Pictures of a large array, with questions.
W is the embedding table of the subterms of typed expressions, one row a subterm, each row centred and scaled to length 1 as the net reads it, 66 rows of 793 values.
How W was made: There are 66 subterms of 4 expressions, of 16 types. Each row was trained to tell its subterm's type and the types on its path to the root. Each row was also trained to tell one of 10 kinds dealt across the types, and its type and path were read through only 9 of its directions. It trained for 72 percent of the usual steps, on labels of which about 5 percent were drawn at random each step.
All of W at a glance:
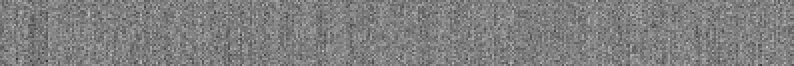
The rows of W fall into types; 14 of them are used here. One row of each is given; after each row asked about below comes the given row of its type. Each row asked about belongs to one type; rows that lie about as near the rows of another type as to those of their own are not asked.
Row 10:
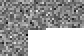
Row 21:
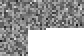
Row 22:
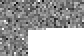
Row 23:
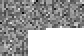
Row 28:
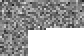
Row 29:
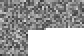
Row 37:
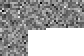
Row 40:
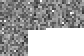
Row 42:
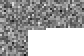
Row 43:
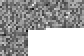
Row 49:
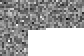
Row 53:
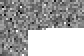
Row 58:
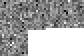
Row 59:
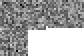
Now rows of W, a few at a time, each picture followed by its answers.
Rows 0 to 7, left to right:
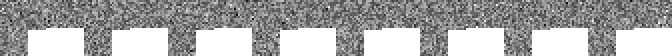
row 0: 37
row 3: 49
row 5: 23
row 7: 58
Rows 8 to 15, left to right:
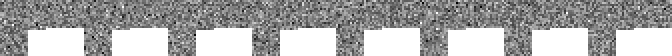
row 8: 40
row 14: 59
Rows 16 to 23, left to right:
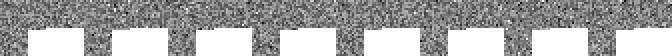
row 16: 29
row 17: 49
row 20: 29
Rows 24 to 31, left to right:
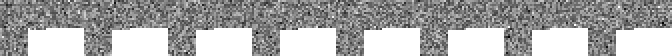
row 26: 49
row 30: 53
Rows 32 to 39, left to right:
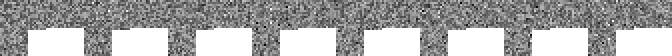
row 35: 21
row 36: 21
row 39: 59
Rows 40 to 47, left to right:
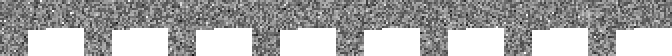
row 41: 49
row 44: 28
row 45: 59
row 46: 21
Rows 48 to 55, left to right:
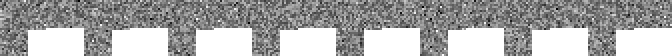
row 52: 43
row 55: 59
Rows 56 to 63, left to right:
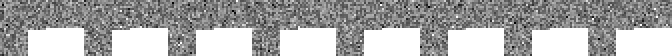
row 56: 58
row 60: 21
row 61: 29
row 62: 29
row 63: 58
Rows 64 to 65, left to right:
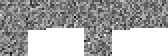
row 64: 28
